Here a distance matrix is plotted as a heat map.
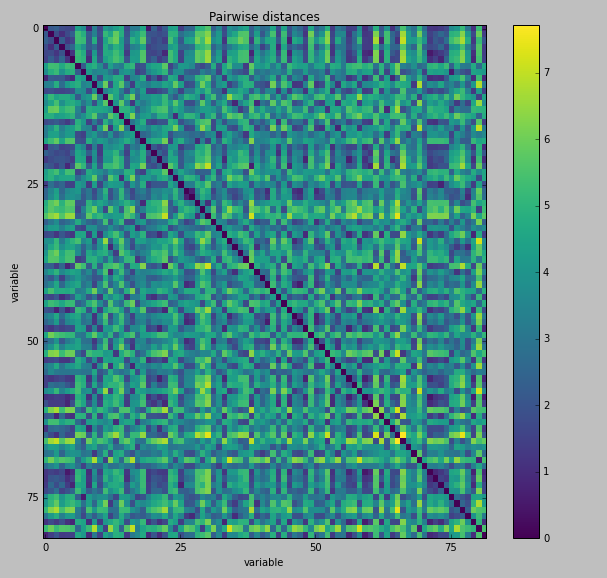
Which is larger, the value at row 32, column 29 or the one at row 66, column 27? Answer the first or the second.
the second
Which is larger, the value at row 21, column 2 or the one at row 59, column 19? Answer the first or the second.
the first
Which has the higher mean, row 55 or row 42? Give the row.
42
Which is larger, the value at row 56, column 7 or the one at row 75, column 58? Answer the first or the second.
the first
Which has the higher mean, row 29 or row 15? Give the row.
29
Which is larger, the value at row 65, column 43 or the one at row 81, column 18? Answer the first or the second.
the second
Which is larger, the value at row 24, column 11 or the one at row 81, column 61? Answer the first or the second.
the second
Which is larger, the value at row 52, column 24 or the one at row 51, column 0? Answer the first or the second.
the first
